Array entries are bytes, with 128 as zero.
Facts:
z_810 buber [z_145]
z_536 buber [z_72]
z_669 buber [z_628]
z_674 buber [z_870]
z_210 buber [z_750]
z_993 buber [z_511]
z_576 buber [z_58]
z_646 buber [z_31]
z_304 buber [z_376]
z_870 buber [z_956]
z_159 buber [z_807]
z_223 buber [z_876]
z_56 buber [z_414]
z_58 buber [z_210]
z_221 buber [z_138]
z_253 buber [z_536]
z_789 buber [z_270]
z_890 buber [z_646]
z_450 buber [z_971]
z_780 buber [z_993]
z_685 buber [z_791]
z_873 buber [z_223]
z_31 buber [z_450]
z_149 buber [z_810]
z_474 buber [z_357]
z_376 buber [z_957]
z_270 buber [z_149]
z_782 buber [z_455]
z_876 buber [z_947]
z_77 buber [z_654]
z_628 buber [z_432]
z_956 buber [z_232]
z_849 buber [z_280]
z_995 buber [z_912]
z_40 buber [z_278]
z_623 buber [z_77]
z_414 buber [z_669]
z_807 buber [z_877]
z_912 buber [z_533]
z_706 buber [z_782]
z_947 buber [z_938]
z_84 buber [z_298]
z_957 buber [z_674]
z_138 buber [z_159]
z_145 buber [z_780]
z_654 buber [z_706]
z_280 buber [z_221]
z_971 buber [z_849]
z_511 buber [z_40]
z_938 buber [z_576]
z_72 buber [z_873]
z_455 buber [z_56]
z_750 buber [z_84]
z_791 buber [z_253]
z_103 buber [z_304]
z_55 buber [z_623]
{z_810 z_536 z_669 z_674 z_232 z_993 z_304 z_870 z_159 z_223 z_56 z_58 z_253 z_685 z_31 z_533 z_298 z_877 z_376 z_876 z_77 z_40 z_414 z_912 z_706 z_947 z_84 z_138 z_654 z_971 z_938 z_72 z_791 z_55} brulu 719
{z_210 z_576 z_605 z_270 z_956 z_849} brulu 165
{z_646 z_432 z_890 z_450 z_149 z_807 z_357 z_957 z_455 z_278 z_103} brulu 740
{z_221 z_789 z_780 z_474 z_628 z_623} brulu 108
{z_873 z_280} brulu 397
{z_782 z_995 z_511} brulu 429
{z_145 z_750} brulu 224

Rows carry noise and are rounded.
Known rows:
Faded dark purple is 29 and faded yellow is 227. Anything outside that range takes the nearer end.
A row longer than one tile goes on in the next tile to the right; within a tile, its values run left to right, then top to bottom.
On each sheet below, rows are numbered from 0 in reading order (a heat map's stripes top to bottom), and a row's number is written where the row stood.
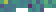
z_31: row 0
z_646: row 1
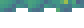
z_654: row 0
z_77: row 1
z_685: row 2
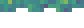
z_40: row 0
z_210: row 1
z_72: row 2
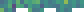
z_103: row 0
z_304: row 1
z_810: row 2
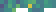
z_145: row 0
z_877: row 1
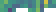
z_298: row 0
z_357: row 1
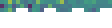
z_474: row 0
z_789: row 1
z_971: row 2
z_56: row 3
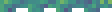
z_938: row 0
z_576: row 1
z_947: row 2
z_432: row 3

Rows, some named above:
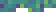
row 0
z_628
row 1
z_957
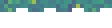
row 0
z_270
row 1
z_971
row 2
z_623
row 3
z_605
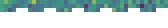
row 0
z_58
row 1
z_31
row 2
z_849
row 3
z_780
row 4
z_103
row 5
z_890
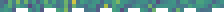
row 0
z_278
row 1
z_450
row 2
z_357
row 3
z_623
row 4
z_84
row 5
z_750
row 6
z_849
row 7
z_55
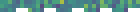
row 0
z_782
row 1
z_103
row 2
z_31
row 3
z_807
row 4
z_149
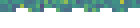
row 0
z_221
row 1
z_957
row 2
z_685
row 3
z_956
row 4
z_511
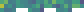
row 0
z_159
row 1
z_455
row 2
z_280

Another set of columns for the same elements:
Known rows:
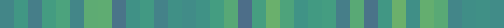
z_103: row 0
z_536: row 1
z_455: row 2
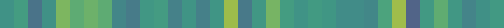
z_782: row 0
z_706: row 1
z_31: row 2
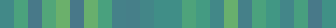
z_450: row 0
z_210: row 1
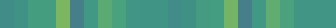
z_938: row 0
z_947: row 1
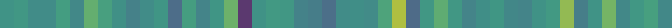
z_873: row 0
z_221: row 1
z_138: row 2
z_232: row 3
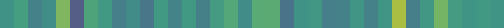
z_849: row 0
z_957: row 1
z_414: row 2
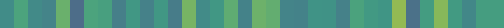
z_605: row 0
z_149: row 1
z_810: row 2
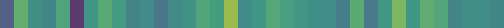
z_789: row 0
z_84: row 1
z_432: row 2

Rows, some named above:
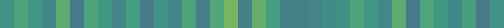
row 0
z_576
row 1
z_807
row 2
z_576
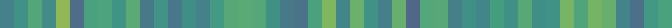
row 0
z_750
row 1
z_995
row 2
z_270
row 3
z_511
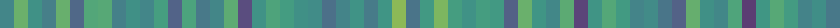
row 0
z_270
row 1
z_623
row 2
z_55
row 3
z_780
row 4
z_789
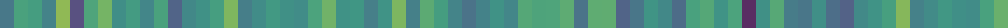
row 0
z_145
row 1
z_912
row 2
z_280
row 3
z_357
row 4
z_474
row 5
z_533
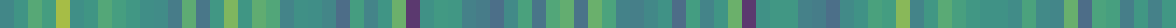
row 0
z_298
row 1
z_432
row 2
z_221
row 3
z_890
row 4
z_221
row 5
z_58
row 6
z_605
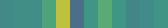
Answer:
z_877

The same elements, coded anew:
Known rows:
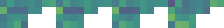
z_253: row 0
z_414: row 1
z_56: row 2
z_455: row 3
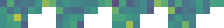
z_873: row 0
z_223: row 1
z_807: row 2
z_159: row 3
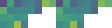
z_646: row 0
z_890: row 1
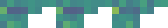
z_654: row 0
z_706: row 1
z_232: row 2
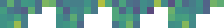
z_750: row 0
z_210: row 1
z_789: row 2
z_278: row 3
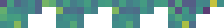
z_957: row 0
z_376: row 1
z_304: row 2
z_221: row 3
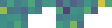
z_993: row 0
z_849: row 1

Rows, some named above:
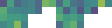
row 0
z_103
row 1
z_623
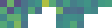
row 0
z_280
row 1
z_685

